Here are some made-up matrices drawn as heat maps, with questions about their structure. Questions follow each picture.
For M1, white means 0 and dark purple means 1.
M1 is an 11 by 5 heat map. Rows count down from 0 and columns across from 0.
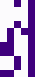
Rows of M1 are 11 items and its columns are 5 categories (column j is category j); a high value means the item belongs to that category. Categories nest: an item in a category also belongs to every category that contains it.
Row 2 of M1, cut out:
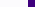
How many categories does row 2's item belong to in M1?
1
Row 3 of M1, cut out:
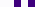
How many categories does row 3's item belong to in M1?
2
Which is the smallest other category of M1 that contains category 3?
1
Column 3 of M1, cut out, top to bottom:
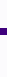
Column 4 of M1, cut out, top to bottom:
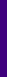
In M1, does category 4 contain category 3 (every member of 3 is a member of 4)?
yes
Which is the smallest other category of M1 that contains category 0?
1
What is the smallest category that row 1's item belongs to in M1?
4
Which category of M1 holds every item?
4
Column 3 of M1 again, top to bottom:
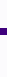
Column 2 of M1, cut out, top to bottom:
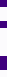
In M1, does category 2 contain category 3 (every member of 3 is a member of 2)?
no
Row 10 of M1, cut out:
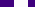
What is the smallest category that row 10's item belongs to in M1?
0
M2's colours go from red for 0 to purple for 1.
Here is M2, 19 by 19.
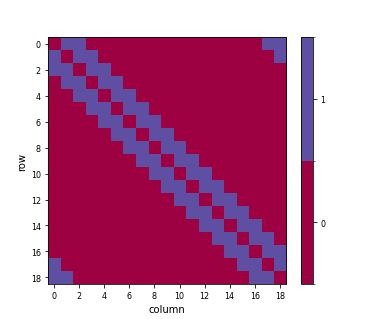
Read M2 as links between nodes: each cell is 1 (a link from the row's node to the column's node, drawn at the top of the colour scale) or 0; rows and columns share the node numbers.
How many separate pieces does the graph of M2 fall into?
1
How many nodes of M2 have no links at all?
0
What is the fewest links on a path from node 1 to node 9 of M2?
4
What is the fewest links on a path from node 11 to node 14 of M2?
2
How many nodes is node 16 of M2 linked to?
4
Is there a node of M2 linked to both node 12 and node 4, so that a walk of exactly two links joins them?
no
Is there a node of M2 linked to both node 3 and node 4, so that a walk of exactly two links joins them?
yes
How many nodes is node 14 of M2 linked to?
4
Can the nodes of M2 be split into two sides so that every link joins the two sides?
no
